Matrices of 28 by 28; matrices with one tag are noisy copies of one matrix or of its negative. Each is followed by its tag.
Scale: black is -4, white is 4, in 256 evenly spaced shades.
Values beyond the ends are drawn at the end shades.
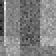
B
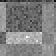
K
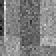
B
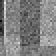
B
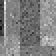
B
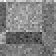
K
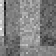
B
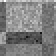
K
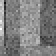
B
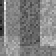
B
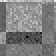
K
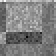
K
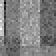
B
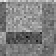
K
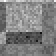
K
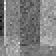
B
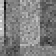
B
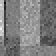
B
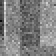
B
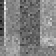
B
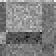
K
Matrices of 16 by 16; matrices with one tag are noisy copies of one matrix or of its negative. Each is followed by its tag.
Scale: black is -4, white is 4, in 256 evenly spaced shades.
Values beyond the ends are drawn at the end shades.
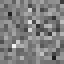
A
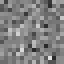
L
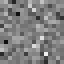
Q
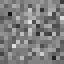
A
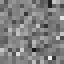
L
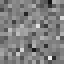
L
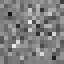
A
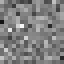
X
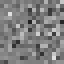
A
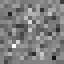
A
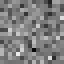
L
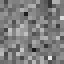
L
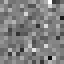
L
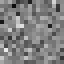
X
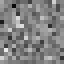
X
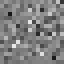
A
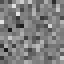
X
